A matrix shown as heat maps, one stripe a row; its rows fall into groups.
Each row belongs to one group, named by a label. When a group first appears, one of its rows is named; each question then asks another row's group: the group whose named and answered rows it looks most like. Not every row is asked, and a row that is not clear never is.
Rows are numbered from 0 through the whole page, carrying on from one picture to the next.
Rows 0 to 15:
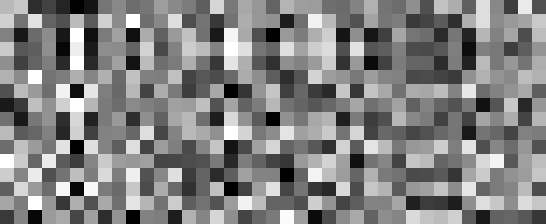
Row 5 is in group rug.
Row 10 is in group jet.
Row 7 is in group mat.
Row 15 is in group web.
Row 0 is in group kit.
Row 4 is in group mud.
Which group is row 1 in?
rug
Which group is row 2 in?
mud
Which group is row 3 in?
mud
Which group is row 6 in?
jet
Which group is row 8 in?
mud
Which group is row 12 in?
rug
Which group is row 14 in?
rug
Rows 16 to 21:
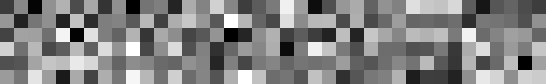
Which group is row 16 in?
web
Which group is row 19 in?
rug
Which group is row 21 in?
rug
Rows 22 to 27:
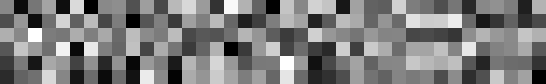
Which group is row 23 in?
web
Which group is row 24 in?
rug
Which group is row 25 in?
jet
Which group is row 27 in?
web
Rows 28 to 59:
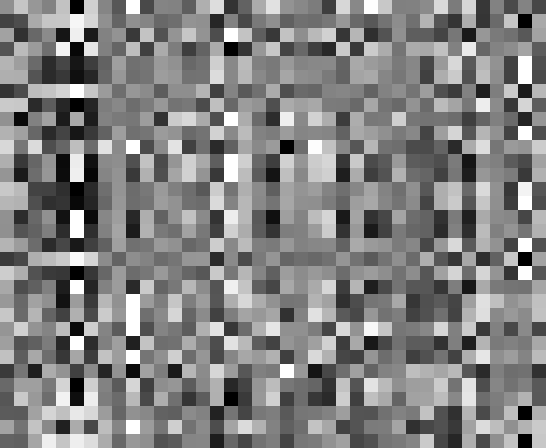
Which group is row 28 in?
jet
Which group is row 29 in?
mat
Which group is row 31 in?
jet
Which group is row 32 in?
kit
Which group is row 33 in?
kit
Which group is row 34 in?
mat
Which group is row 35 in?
kit
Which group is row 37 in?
kit
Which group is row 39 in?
mud
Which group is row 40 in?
mud
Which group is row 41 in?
kit
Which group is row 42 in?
kit
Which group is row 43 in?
mud
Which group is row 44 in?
mud
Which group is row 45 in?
kit
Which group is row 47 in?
kit
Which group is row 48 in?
mud
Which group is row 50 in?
rug
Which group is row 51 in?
jet
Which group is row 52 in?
mud
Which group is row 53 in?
rug
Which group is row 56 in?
jet
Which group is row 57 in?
mat
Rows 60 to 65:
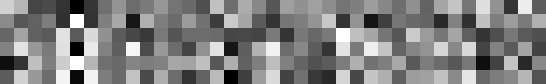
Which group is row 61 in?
mud
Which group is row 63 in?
jet
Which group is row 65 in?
jet
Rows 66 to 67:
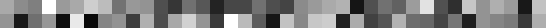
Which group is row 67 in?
mud
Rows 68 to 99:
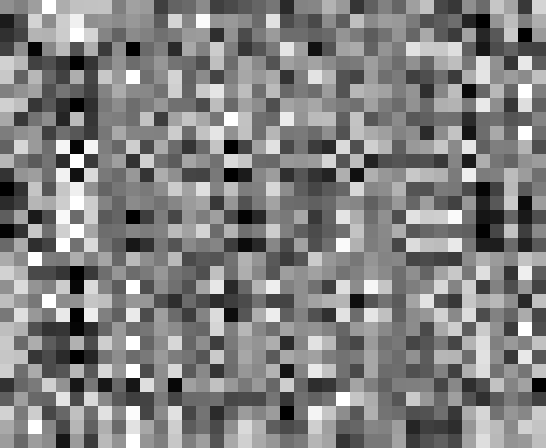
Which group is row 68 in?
mat
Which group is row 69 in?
mat
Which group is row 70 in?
mat
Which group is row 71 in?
web
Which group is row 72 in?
kit
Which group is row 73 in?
rug
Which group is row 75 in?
kit
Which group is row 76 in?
mud
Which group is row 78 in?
jet
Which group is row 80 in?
jet
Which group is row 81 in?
mat
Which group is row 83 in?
web
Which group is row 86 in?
rug
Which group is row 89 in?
mat
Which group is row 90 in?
jet
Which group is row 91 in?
kit
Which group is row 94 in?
rug
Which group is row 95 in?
web
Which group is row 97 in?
rug
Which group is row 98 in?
rug
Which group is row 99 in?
rug
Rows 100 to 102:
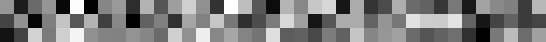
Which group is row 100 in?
mud
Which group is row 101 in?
web
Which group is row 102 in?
mat
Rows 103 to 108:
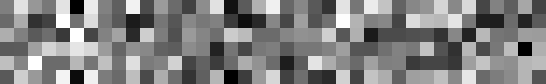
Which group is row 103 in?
jet
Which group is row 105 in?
mud
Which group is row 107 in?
rug
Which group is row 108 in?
jet
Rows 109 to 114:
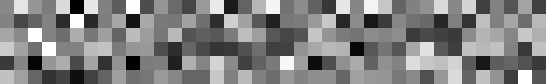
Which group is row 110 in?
mud
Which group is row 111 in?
rug
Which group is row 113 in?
web
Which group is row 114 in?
kit
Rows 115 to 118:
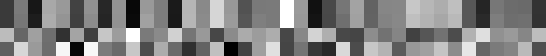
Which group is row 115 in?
web
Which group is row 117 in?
rug
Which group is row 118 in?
jet
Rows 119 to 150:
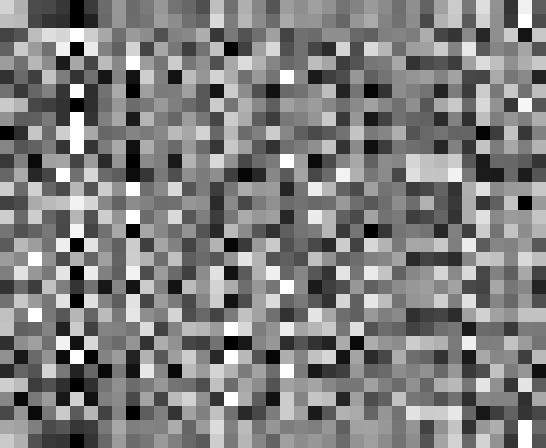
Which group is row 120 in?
kit
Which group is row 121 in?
mat
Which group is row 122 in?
jet
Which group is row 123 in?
rug
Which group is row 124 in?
web
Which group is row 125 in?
mud
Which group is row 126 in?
kit
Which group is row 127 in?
mud
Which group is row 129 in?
mud
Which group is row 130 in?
web
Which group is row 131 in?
web
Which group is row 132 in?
rug
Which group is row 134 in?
rug
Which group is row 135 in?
mud
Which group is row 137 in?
rug
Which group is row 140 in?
jet
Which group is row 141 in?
rug
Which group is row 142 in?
mud
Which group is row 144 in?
mud
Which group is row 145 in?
web
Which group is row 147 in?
mud
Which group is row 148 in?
web
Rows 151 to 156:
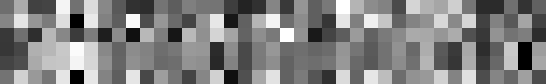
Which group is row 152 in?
jet
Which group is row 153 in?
web
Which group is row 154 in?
mat
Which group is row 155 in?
mat
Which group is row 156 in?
jet
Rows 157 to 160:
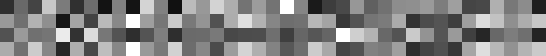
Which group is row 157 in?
web
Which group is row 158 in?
rug
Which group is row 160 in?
rug
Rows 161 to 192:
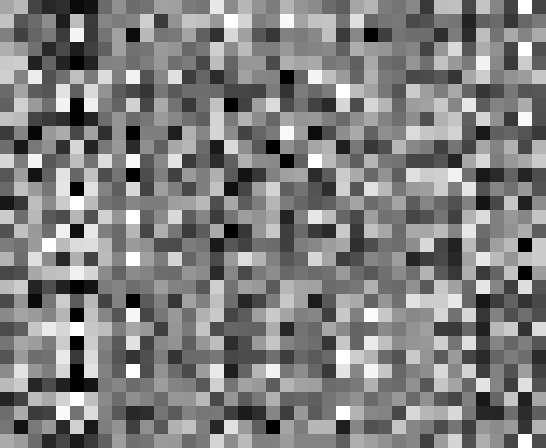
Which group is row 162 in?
mud
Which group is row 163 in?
mud
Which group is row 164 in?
kit
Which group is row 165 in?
kit
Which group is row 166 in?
rug
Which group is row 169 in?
kit
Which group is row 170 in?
web
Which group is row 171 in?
mud
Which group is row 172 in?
rug
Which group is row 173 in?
web
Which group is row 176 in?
rug
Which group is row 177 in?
jet
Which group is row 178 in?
mat
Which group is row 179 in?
rug
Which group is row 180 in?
mat
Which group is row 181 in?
kit
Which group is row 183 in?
jet
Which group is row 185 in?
jet
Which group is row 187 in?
jet
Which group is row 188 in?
kit
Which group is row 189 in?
mat
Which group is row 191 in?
mud
